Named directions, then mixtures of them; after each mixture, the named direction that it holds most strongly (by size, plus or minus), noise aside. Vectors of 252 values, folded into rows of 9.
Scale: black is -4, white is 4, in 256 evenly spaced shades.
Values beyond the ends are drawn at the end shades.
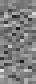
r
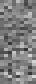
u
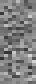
u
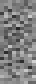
r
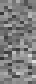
u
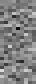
r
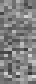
u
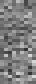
u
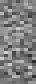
u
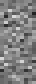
r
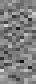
r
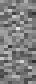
r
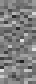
r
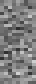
u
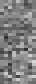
u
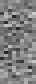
r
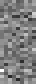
r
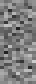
r
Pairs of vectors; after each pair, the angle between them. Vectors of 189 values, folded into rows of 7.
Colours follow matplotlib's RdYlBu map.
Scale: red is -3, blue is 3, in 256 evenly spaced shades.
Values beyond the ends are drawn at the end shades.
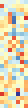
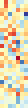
partly opposed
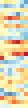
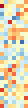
partly opposed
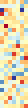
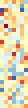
nearly parallel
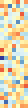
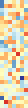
partly opposed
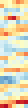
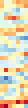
nearly parallel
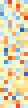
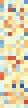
orthogonal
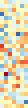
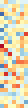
nearly parallel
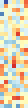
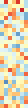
partly opposed
